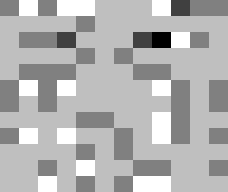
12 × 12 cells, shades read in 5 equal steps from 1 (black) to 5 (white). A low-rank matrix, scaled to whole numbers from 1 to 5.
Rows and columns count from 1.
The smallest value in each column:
3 3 3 2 3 3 3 2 1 2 3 3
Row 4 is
4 4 4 4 3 4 3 4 4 4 4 4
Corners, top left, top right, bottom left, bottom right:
3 3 4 4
